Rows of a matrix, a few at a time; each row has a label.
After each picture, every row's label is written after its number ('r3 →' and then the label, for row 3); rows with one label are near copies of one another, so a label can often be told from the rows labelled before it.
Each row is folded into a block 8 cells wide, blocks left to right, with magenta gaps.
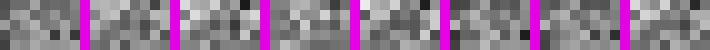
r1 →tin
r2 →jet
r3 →jet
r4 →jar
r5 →jet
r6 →tin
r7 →tin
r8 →jet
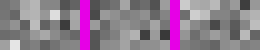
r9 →jar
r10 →tin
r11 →jet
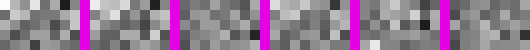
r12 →jet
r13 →jet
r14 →tin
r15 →jet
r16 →jar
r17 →tin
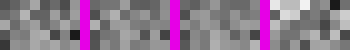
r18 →tin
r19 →tin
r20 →tin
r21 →jet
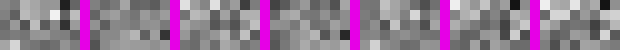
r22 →jar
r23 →tin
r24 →jet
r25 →tin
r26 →jar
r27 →jet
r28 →jet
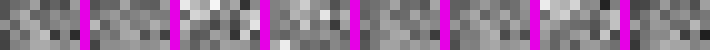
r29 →tin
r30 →tin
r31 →jet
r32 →jar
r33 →tin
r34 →tin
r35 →jet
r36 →tin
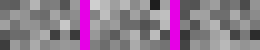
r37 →tin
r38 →jet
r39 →tin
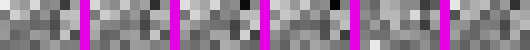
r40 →jet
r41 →jet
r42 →jet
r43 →jet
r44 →jar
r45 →jet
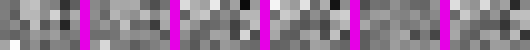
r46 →jar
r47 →jar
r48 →jet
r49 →jet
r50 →tin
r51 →jet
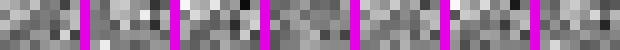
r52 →jet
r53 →jar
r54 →jet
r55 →tin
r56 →jet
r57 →jet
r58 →jar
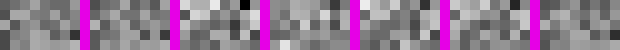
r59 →tin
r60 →tin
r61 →jet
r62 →jar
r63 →jet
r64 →jet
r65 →tin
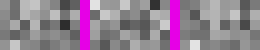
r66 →jar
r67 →jet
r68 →jar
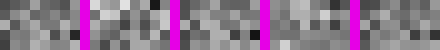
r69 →tin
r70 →jet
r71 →tin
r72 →jar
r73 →tin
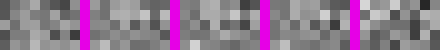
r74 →tin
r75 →jar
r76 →jar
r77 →jar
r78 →jet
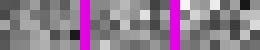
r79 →tin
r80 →jar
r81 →jet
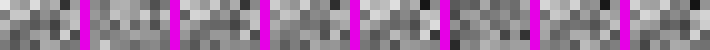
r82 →jet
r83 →jar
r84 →jet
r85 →jet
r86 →jet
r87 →tin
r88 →jet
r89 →jet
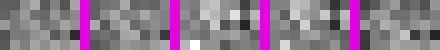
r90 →tin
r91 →tin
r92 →jar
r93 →jar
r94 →tin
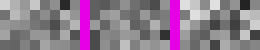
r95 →jet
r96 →tin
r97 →jet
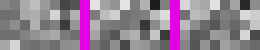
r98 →jar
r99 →jet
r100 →jet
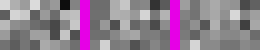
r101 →jet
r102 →jar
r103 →jar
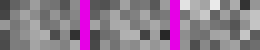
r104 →tin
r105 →tin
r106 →jet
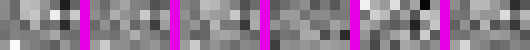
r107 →jar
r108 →jar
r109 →jar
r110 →tin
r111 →jet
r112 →jar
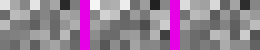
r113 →jet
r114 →jet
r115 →jet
